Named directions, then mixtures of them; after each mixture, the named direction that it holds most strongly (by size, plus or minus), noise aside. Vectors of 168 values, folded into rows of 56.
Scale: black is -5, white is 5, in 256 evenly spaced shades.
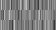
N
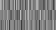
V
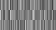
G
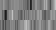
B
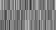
V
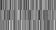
N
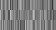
G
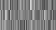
G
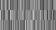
G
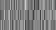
G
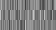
G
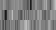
B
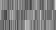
B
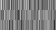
N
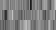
B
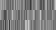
B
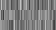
N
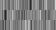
B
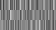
V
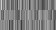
N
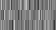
N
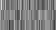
N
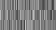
G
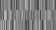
V
